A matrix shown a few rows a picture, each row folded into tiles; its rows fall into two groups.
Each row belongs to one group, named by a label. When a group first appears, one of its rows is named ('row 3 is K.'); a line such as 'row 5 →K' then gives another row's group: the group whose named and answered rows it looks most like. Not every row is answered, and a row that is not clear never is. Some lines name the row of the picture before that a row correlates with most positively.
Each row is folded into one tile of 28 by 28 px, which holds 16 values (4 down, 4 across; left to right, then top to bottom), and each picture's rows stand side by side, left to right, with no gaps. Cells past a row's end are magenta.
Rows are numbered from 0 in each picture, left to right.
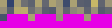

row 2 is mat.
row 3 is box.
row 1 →box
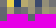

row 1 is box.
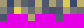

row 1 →box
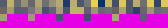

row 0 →box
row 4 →box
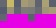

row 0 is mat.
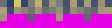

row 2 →mat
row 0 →mat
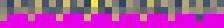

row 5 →box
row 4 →mat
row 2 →box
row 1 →box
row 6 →mat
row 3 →box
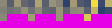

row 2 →mat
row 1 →box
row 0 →mat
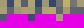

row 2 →box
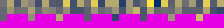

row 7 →box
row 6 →box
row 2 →box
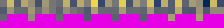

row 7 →mat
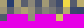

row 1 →mat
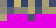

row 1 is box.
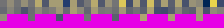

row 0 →box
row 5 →box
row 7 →mat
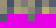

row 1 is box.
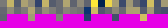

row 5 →box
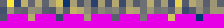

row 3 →mat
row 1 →box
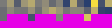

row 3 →box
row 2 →mat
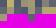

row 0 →box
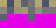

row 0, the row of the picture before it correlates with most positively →1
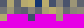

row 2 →mat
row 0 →box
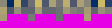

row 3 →mat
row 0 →mat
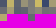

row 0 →box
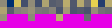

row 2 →box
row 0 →mat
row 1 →mat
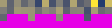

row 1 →mat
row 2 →mat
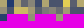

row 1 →mat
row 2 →box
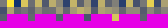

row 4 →mat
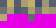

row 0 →box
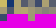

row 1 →mat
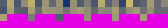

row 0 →box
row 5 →box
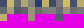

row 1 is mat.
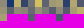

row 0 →mat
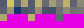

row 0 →box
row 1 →box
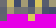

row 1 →box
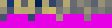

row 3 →mat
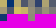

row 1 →mat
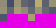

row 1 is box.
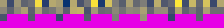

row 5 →mat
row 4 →mat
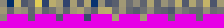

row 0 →mat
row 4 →box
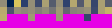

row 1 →mat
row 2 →mat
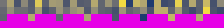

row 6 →box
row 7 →box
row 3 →box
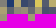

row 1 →box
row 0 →mat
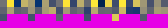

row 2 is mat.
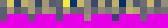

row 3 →mat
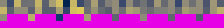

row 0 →mat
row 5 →mat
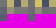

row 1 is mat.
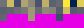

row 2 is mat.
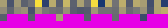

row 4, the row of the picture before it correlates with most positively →2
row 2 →box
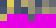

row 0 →box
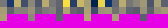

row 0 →mat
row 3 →mat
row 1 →mat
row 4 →box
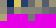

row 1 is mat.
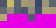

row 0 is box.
